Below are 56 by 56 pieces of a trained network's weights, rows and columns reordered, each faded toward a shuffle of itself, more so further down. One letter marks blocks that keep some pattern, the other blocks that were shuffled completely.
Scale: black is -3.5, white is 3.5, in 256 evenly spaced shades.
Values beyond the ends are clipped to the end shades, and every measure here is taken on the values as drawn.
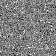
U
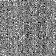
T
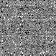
T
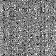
T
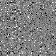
T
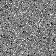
U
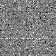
T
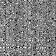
T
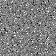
U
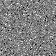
U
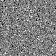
U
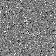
U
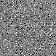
T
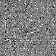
T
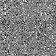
T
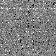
T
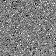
U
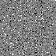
T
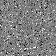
U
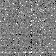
T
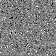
U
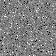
U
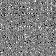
T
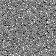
U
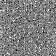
T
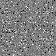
T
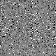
T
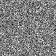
T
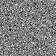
U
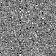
T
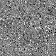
T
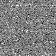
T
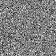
T
